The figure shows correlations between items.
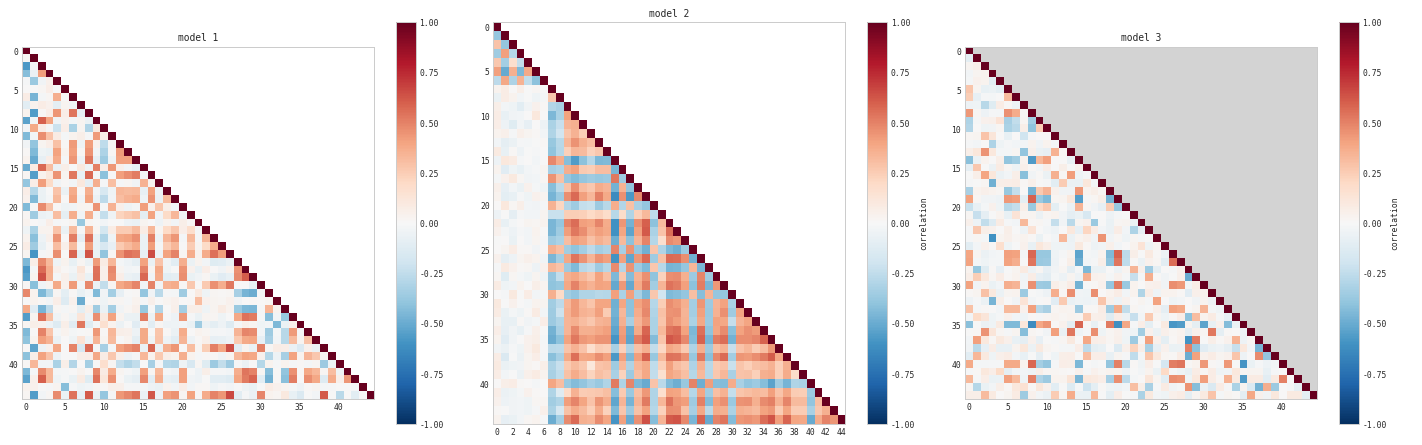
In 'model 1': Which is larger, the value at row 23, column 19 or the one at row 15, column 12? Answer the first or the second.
the first
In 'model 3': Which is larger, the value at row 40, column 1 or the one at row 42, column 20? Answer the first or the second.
the first
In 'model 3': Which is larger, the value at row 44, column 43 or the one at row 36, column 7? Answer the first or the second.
the first
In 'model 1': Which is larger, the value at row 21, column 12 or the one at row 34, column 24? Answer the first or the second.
the first
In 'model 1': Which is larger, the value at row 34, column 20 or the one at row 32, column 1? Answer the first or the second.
the first
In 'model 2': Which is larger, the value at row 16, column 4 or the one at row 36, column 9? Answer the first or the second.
the second
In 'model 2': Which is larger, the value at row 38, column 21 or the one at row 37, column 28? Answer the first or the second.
the second
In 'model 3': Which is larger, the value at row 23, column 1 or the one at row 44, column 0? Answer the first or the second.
the first
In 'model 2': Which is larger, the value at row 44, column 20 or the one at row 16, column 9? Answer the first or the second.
the second
